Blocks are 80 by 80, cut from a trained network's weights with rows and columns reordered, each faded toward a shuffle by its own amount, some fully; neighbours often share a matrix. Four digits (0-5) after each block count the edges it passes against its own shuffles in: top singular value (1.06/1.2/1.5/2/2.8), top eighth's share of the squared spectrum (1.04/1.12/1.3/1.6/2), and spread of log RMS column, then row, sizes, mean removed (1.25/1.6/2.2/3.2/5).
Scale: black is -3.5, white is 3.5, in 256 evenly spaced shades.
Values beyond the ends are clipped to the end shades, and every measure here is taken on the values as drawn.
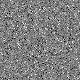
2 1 0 0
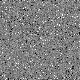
2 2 0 1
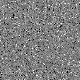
2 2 0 1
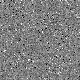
1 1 0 0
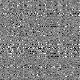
3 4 1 3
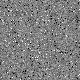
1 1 0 0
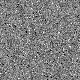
0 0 0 0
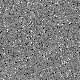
0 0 0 0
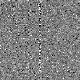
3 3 2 1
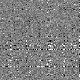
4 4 2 3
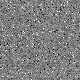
0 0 0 0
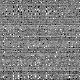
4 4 2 2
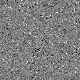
0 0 0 0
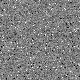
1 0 0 0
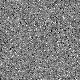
1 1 0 0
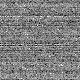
4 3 0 2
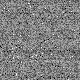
2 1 0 0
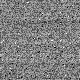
2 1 0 0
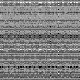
5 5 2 3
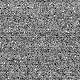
2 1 0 0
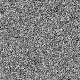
1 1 0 0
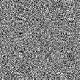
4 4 1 2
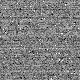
3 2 0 0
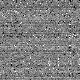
3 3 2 1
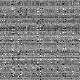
4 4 3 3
